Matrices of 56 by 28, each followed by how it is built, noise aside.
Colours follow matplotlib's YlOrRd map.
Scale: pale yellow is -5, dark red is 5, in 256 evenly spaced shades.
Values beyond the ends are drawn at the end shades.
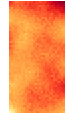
smooth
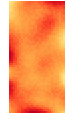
smooth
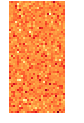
noise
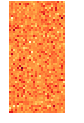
noise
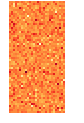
noise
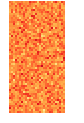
noise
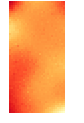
smooth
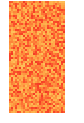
noise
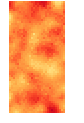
smooth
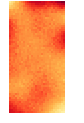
smooth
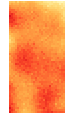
smooth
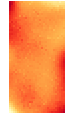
smooth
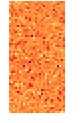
noise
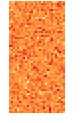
noise
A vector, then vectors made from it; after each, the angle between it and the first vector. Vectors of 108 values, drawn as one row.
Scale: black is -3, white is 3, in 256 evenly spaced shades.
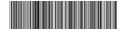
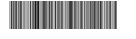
nearly parallel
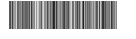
nearly opposite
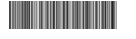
nearly opposite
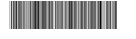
nearly parallel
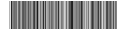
partly aligned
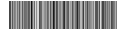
nearly opposite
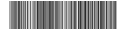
partly aligned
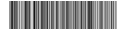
orthogonal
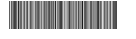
partly aligned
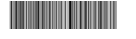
partly aligned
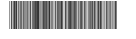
nearly parallel
